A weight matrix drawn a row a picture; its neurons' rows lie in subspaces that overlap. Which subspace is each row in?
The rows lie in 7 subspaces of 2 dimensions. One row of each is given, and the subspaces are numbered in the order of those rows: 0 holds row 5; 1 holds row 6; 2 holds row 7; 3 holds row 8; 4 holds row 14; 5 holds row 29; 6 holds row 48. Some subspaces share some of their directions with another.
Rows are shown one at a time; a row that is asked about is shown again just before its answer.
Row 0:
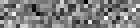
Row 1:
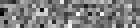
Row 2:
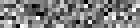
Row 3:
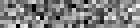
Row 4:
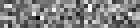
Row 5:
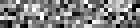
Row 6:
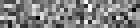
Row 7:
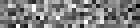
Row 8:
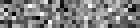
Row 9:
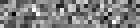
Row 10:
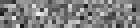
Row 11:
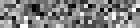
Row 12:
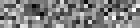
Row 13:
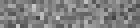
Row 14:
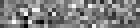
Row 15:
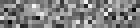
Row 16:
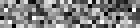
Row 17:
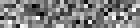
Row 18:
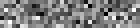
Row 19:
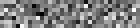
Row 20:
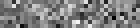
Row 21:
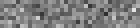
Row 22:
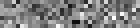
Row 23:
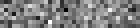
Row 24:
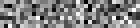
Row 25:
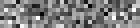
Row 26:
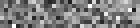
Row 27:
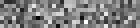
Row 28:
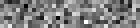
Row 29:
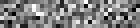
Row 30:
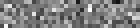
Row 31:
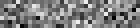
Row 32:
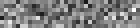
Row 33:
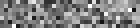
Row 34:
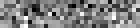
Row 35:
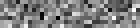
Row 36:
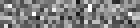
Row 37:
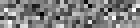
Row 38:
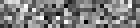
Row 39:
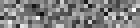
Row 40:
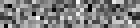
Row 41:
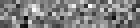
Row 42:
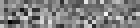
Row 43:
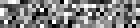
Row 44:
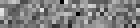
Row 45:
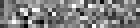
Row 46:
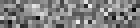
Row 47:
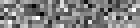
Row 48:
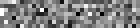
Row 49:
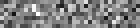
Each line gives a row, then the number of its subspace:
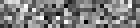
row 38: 0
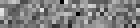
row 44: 6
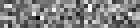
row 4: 1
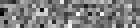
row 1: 6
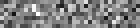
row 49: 5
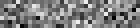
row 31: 3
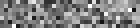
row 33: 2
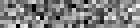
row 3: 2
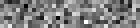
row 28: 0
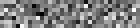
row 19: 6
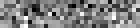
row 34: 4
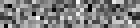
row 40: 1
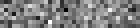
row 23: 3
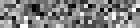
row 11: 4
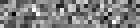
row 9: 5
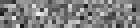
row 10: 6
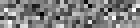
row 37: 0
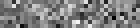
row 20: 3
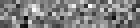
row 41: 4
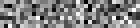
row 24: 1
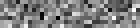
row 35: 0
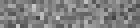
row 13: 2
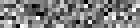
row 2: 6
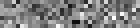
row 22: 3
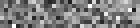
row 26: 2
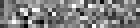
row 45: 4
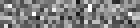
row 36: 1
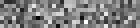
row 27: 0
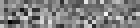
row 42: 4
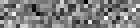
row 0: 5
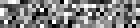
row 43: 6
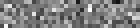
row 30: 1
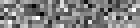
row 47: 3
